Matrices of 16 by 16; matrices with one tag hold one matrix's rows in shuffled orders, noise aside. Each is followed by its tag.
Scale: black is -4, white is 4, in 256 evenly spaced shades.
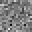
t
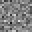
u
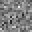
u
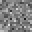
t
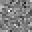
t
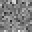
u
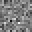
u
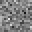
t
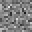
t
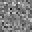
u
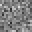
u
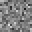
t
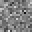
t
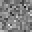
t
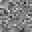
t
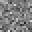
t
